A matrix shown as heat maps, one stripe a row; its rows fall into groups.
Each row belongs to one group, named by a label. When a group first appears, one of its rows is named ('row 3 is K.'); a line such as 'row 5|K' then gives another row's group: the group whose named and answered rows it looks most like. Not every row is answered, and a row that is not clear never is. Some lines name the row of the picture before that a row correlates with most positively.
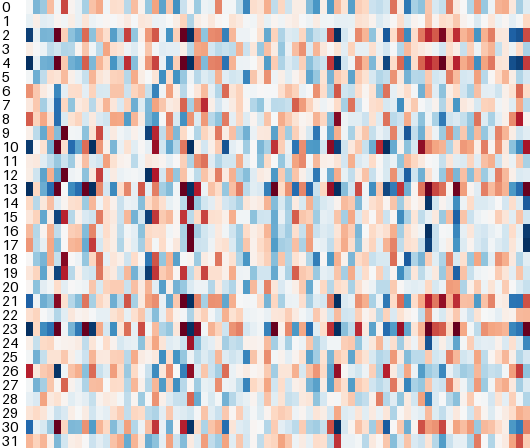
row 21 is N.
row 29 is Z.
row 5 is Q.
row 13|N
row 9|Q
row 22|Z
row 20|Q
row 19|Q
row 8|Z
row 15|Q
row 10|N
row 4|N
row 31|Z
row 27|Q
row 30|N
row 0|Q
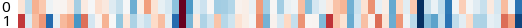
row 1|Z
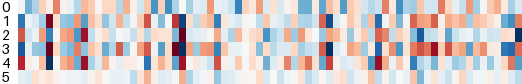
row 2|Z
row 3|N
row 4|Z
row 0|Q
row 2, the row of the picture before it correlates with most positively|1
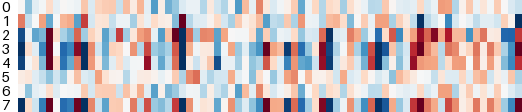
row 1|Z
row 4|N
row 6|Q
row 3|N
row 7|N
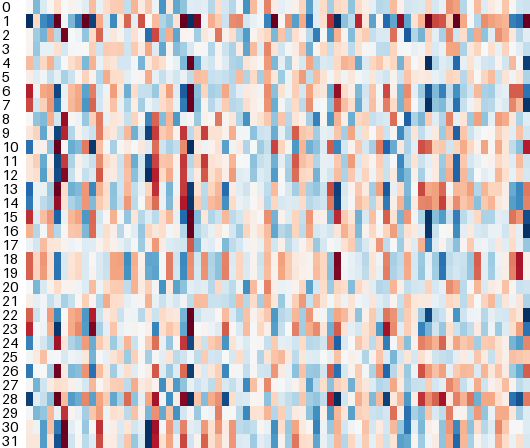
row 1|N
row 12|Q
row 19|Z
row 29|Q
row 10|N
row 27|Q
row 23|Z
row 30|Q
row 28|N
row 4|Z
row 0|Q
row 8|Q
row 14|N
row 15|Z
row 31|Q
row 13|N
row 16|Z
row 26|N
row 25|Z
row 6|Z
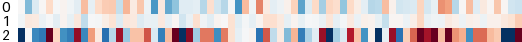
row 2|N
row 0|Q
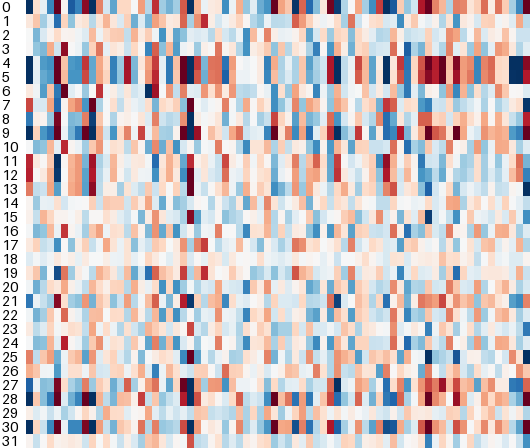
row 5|N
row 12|Z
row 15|Z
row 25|Z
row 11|Z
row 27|N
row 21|N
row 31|Z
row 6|Q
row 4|N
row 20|Q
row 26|Z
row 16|Q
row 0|N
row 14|Q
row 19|Q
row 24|Q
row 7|Z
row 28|N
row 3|Q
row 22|Q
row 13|Z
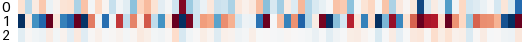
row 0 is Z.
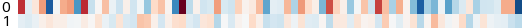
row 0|Z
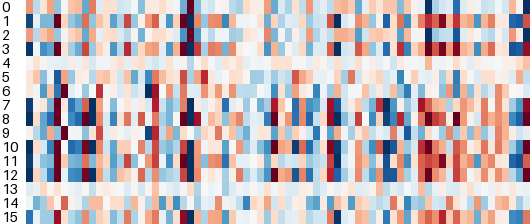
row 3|N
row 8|N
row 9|Q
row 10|N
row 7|N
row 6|Q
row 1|N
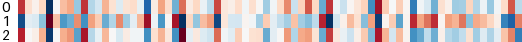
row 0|Z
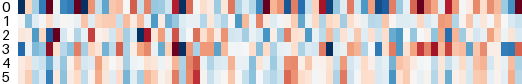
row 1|Q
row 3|N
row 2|Q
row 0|N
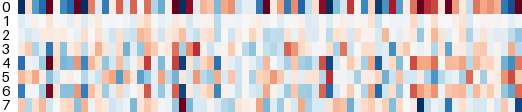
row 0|N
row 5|Z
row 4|N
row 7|Z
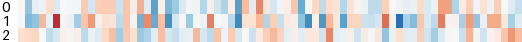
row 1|Q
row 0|Q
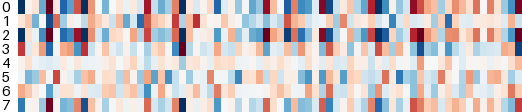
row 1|Q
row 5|Q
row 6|Z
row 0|N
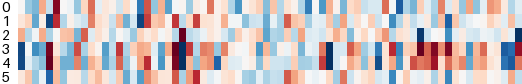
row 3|N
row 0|Q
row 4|N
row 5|Q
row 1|Q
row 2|Z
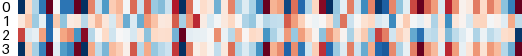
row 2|Z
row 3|N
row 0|N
